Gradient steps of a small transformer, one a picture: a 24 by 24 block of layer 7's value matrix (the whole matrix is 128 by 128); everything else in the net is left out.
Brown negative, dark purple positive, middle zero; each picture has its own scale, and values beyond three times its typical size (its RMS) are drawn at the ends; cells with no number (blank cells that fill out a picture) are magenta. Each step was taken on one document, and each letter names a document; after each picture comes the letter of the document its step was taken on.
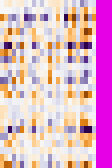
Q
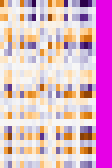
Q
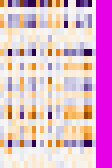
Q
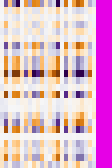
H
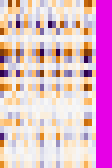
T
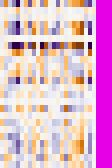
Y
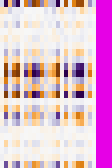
H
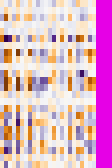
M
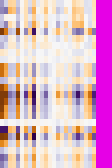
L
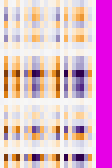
H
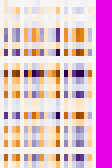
H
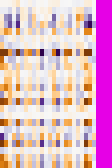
T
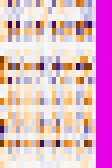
T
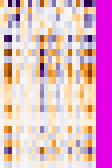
M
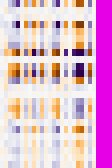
Y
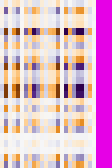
H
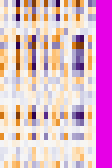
Y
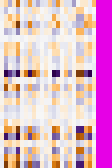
M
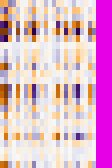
L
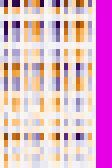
H
